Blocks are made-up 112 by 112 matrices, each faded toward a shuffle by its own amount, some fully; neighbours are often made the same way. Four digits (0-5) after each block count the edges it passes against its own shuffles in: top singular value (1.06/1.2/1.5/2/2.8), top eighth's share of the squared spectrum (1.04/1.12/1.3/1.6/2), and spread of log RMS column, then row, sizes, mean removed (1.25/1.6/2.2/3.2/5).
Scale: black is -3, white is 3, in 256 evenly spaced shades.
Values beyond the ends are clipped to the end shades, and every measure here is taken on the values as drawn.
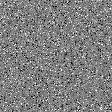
2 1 0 0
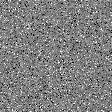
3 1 0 0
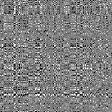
5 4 3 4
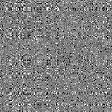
5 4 3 3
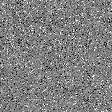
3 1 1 0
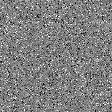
3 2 1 1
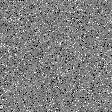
0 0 0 0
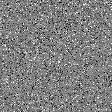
3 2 0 0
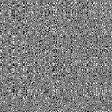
5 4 3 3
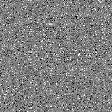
4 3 1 1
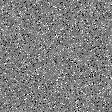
1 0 0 0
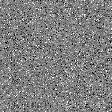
3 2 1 1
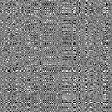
5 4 4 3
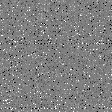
3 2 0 1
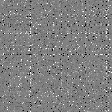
4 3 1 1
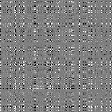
5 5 4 4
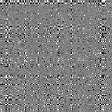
5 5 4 4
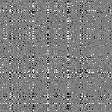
5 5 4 4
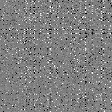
4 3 2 2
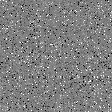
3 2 0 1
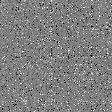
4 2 1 1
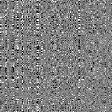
5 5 4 3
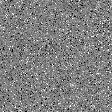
3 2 1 0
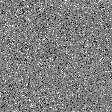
1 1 0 0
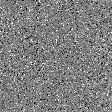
1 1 0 0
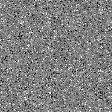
3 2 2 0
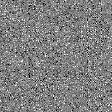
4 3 2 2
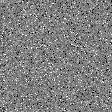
2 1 0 0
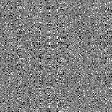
4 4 3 2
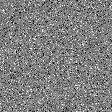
1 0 0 0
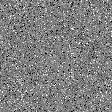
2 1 0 0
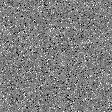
0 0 0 0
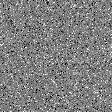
2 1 0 0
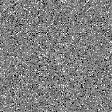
3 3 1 1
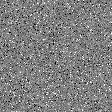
1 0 0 0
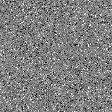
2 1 0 0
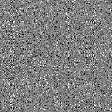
4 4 3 2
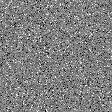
2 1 0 0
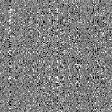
4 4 3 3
